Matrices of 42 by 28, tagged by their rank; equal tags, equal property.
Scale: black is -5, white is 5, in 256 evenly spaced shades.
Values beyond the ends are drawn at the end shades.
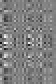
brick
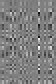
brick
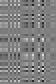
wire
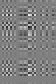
wire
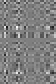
brick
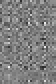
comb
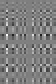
wire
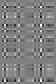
wire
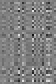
brick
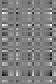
wire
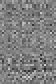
comb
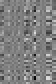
brick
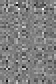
comb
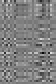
brick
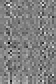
comb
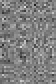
comb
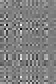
brick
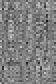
comb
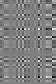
wire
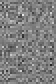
comb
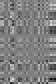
brick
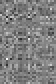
comb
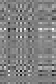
brick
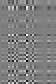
wire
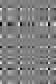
wire
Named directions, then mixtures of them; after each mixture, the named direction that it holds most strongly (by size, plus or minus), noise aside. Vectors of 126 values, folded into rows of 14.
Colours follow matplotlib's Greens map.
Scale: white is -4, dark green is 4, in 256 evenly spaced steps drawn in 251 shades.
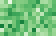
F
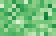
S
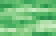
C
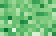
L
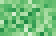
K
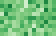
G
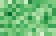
S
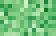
G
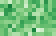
G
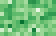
F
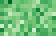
F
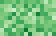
K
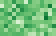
S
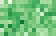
F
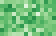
K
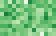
S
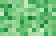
G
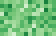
G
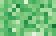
S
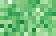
F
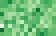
F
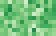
G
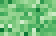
F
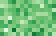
L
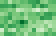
C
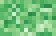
K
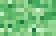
F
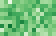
F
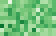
F
